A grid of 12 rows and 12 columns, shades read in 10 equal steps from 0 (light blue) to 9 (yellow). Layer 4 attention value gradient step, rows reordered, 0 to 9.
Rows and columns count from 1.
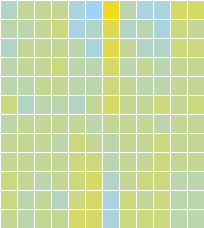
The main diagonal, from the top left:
2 3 4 5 3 4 4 4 4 5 3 3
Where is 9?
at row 1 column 7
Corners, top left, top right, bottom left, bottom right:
2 6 4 3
